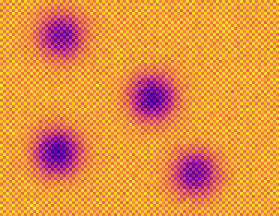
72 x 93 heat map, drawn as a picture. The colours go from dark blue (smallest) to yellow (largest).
Slope: none. Odd rows or columns: none. Dips: four. Seam: none.
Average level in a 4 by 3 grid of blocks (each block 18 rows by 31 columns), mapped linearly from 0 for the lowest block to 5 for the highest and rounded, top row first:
0 5 5 / 4 0 5 / 0 3 4 / 3 4 2
